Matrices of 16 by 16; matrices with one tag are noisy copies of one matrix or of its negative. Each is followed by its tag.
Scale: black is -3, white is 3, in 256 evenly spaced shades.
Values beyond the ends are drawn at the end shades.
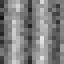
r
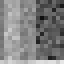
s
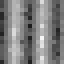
r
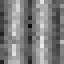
r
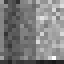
s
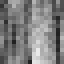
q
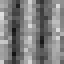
r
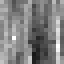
q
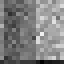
s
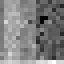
s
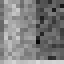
s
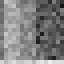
s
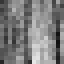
q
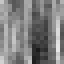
q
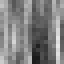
q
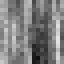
q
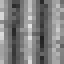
r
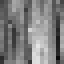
q
